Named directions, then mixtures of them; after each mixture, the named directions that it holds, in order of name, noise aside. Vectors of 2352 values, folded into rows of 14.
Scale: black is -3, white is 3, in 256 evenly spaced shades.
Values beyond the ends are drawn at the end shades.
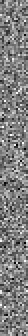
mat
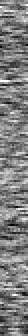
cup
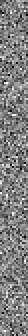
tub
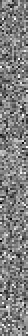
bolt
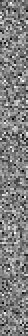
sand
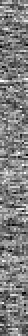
bolt, cup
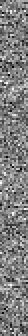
cup, tub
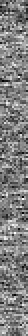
cup, sand, tub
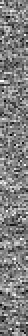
cup, mat, tub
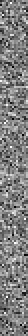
cup, sand, tub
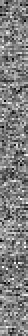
cup, mat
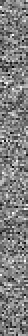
cup, mat, tub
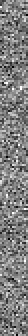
cup, mat, tub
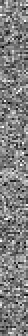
cup, mat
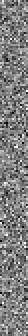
bolt, mat, sand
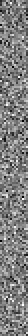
bolt, sand, tub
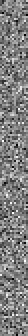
mat, tub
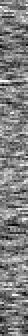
cup
